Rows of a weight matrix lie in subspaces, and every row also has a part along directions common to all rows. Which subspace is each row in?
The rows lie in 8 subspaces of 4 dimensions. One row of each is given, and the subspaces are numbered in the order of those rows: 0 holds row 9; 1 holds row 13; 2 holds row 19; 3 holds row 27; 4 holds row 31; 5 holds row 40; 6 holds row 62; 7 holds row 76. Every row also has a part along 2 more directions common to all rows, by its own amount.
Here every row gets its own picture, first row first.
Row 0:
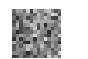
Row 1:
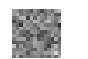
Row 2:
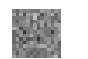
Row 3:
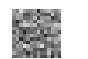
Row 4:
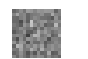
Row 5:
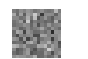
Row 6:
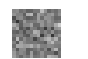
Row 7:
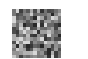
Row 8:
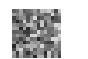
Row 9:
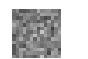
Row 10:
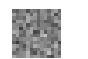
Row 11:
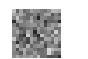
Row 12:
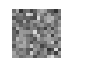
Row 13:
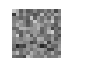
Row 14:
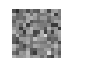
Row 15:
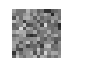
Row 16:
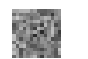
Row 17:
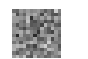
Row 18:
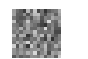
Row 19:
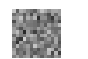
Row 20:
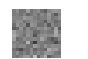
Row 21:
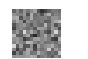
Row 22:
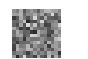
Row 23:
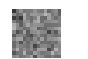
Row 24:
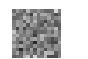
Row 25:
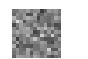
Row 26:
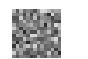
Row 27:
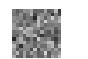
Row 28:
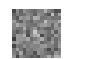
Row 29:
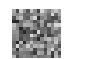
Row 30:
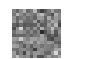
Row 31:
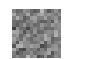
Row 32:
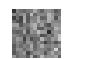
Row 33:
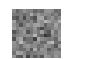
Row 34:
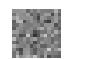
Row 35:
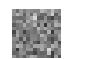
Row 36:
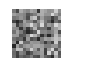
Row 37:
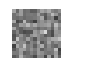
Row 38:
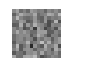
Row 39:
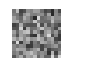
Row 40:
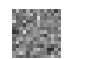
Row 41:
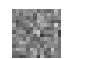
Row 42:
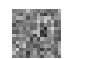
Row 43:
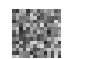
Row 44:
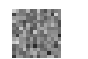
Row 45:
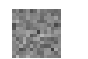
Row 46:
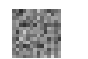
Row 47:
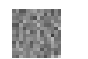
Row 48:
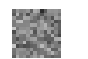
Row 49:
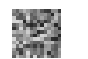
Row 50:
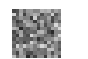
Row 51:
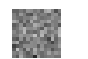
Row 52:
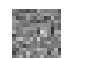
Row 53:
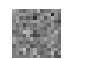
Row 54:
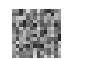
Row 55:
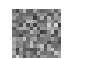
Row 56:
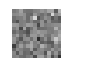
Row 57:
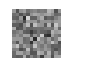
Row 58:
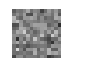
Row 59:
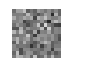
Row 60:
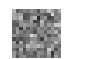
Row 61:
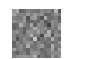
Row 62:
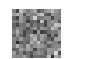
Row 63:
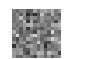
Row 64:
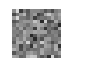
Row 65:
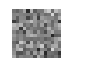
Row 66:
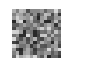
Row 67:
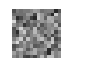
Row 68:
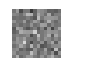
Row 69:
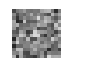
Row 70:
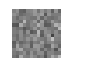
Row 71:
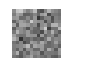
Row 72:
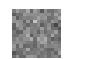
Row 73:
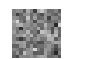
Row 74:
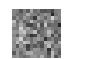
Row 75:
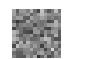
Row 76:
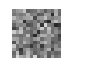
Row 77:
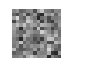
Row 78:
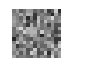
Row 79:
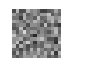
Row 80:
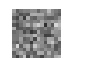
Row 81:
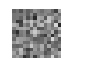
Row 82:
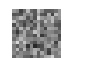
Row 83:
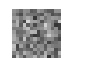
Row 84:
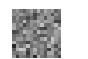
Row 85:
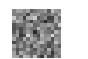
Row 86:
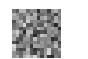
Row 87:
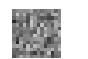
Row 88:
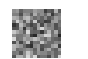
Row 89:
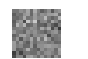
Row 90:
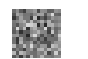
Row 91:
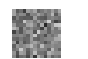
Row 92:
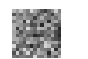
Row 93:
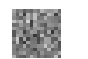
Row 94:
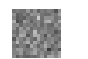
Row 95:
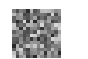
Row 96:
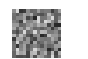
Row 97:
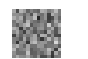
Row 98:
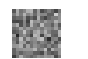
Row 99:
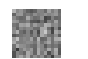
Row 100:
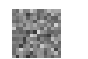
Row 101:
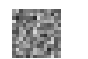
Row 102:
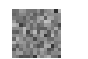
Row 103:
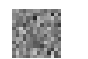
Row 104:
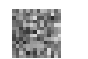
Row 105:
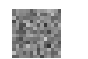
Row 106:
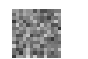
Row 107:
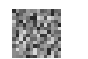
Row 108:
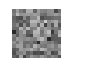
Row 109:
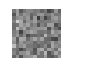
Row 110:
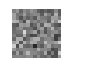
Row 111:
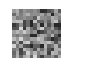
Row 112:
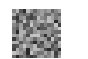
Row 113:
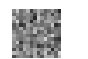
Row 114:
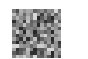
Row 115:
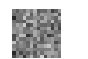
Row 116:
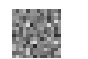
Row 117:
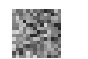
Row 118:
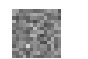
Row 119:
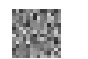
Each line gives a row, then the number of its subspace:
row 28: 7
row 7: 5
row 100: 4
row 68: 4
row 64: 6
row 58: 4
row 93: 1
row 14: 0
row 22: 6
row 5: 1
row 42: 0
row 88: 3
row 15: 5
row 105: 5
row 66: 7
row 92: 4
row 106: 1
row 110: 2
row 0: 5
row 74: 5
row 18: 7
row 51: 4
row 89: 5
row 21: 2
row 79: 2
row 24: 2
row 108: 1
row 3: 0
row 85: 5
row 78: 3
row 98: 1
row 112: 2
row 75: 4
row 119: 2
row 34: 7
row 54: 0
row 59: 7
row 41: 4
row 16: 0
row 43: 2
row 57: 3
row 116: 2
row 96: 6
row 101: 3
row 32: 2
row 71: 0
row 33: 3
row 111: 6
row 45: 4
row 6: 4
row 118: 3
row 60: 2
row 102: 3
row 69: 7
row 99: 0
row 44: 0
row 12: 4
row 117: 5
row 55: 6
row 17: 1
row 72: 5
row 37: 0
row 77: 6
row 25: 4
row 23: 2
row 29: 4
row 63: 1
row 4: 1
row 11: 7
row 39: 3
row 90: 7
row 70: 3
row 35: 1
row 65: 5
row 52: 0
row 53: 7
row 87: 1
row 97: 2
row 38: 6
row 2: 1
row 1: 6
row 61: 3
